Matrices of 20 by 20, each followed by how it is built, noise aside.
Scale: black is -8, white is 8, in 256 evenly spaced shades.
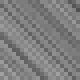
Toeplitz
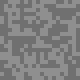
noise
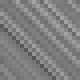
Toeplitz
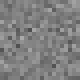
noise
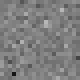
noise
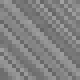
Toeplitz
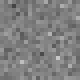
noise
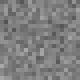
noise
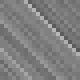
Toeplitz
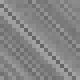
Toeplitz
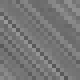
Toeplitz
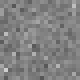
noise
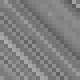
Toeplitz
